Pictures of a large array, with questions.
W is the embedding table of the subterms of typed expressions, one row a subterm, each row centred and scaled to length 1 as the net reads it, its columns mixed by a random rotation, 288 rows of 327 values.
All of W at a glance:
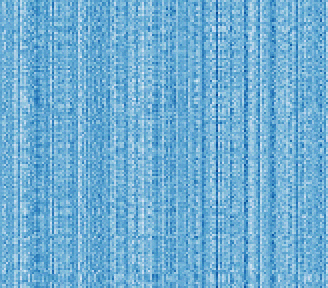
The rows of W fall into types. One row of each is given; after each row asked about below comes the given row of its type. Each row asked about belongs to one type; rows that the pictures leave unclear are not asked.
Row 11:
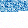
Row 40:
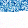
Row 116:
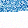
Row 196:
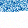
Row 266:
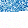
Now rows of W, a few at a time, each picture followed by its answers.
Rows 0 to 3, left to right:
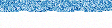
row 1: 196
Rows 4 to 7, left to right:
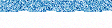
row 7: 116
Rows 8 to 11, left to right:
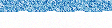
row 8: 116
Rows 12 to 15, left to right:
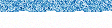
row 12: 266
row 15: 116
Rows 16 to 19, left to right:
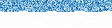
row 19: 40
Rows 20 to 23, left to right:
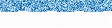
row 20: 40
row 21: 196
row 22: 11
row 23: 196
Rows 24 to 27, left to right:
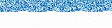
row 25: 266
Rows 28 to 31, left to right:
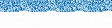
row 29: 196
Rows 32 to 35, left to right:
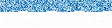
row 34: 40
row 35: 266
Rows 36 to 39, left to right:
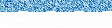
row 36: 11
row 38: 116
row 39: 11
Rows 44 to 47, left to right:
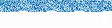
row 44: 196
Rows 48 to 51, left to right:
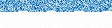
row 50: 116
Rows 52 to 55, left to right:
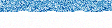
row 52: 116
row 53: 196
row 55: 196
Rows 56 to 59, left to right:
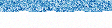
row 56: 196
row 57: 40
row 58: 116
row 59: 11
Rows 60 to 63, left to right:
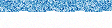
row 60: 196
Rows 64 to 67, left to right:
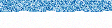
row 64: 116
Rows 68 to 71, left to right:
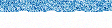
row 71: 266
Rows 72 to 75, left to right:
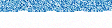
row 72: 116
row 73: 116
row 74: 11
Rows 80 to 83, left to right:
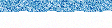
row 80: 196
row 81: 196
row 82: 11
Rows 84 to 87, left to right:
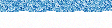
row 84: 266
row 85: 11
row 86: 116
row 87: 116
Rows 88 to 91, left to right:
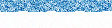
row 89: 116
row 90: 196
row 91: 11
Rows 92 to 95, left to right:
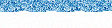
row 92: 40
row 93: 11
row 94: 40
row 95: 266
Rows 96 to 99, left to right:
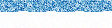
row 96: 11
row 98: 196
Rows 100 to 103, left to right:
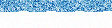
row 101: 11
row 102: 196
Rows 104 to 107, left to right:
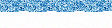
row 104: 266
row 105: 266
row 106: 11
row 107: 266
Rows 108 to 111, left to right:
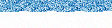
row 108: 266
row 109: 196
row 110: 266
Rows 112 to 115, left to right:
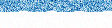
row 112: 196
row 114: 11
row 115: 196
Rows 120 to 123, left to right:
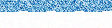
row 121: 116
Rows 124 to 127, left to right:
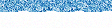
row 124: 11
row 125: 40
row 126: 40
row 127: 116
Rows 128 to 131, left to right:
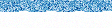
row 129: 40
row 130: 196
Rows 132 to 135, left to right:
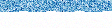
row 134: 40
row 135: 11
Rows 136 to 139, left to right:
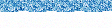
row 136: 40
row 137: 11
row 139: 11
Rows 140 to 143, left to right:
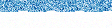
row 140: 11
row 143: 266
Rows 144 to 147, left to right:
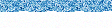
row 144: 266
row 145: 196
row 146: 266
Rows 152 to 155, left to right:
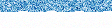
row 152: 11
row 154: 266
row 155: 196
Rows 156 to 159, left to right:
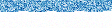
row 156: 11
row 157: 196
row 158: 11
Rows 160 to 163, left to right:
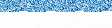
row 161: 116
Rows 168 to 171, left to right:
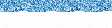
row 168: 40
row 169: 116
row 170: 40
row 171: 266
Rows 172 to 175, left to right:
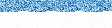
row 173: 196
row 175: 266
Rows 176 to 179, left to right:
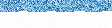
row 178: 116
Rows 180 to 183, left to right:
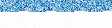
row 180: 266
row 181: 40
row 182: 11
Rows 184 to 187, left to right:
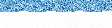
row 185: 11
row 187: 40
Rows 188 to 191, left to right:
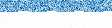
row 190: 11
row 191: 196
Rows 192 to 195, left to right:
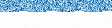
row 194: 40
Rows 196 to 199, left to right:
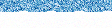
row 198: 116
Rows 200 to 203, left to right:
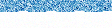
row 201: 116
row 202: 196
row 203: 266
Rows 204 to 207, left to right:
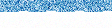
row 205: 40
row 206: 196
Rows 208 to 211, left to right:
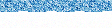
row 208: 11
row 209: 116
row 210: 266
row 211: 11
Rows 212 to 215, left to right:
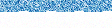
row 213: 11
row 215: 116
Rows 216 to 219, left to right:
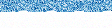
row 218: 11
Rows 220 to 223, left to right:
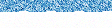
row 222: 116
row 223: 11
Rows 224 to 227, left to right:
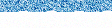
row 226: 11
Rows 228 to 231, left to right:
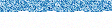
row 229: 266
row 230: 11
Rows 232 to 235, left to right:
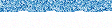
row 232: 116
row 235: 196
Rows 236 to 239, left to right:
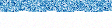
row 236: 40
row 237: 266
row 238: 11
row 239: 266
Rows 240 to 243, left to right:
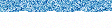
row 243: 196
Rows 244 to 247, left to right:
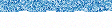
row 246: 116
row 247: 40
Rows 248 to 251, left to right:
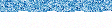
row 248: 11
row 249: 266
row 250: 266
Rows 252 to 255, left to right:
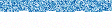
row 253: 11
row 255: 11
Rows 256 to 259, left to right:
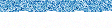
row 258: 196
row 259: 116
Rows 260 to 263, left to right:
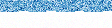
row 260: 196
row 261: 11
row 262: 266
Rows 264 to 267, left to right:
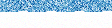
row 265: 116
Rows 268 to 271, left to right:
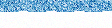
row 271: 11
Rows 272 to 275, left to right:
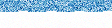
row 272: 196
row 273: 116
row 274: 266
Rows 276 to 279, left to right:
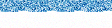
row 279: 196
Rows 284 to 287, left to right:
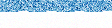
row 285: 11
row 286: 266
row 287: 196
